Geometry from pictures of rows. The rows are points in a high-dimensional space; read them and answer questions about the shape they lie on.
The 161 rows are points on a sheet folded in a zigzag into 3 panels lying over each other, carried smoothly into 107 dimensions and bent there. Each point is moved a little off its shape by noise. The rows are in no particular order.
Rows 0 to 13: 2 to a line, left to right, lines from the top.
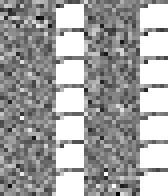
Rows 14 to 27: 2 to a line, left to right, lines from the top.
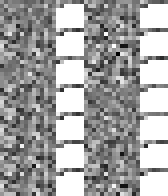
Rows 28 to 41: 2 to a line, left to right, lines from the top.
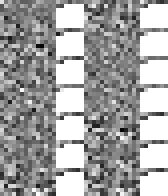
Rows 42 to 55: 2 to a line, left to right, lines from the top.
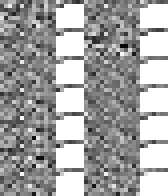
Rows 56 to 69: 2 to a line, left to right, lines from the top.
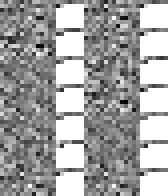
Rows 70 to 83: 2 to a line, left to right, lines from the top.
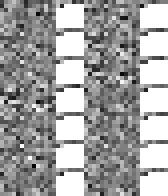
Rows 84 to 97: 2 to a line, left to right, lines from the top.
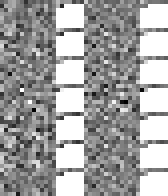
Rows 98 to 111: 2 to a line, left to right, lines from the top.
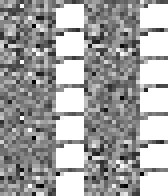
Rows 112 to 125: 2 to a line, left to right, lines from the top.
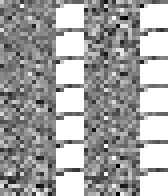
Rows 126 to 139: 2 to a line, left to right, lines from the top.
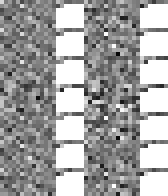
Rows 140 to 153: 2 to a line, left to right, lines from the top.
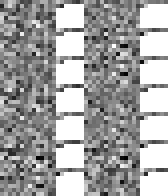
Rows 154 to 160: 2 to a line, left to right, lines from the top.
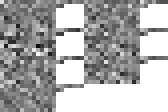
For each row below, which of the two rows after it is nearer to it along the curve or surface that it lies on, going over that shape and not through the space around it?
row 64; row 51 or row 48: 48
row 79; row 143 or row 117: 143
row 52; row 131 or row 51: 51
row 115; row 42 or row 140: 42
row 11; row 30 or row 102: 30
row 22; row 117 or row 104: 104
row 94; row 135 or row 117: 135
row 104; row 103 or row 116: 103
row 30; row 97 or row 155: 97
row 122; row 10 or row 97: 97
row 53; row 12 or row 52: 52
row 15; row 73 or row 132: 73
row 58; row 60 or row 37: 37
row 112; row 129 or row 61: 129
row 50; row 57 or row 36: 36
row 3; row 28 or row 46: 46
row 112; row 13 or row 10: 13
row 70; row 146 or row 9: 146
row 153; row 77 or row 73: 73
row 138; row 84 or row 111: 111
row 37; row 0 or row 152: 0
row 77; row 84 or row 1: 1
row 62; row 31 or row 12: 12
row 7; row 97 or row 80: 97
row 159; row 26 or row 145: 145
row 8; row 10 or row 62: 10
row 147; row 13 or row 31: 31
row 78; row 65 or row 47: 47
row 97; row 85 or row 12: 85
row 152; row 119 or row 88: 119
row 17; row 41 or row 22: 22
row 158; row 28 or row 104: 104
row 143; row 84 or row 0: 0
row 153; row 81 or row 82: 81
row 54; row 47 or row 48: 47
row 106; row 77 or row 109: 109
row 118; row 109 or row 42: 109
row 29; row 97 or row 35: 97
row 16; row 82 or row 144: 144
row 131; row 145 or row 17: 17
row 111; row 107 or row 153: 107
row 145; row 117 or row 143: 117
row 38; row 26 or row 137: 26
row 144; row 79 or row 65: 79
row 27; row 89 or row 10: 89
